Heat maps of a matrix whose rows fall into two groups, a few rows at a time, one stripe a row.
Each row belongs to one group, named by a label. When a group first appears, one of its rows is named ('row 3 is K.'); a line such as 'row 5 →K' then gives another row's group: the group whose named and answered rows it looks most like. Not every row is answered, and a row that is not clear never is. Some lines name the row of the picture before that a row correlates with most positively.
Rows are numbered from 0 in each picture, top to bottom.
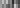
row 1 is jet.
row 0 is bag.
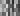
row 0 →jet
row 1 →bag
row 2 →jet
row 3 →bag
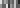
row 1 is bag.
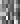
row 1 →jet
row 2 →bag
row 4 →bag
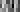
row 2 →bag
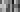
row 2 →jet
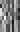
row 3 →jet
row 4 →jet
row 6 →jet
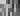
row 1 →bag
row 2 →bag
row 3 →bag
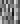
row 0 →jet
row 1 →bag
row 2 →bag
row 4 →jet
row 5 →jet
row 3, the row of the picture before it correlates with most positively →1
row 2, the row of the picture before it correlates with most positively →3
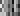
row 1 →jet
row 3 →jet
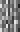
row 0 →bag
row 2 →bag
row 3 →bag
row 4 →bag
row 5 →jet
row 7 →jet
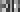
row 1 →bag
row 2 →jet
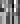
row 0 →bag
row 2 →bag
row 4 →jet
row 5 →jet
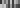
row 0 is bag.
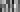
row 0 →jet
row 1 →bag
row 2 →bag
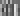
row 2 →jet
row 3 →jet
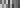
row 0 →bag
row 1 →jet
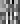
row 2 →jet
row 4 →bag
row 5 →bag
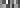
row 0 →bag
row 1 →jet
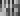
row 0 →bag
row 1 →bag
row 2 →jet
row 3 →jet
